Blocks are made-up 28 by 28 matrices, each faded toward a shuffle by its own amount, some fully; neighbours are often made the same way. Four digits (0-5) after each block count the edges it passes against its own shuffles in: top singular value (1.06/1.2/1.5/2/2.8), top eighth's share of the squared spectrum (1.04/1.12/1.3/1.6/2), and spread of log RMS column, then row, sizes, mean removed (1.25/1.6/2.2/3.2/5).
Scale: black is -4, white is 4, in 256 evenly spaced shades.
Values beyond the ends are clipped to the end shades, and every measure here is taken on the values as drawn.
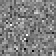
0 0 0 0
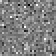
2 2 0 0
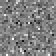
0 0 0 0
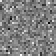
0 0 0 0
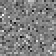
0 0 0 0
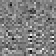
3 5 2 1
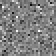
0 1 1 0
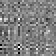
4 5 2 2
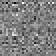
3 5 2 2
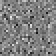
3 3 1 0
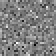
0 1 0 0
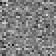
3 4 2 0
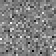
2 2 0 1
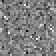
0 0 0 0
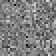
3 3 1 1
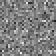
2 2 0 0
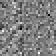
3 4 2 1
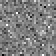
0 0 0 0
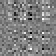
4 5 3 2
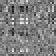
4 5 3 2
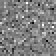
0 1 0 0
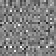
4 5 2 2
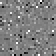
1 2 0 1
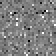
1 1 0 0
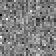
2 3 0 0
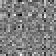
3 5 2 2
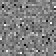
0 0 0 0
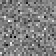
1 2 0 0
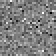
0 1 0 0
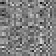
4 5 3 2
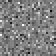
0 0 1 0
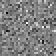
1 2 0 0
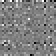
3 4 1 2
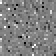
0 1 1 0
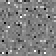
1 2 0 1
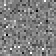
2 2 0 0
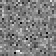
0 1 0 0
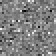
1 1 0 0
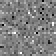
0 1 0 1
